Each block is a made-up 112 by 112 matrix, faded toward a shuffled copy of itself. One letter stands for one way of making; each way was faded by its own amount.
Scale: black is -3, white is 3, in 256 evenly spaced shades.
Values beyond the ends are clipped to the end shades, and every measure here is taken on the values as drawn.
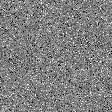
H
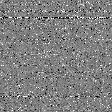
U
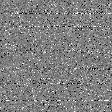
U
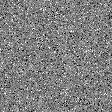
H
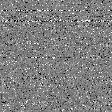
U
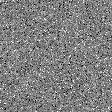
H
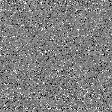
U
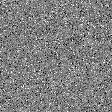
H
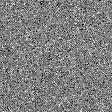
H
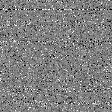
U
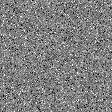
H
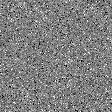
H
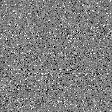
U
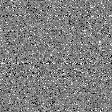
U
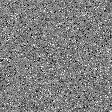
H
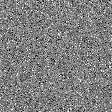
H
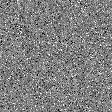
H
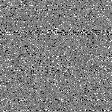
U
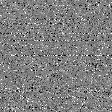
U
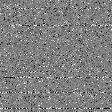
U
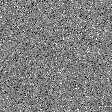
H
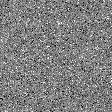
H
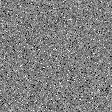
H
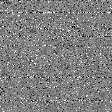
U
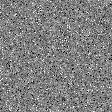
H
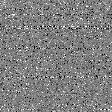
U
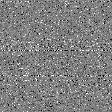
U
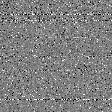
U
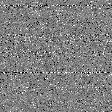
U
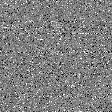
U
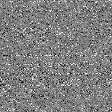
U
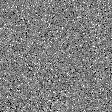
H
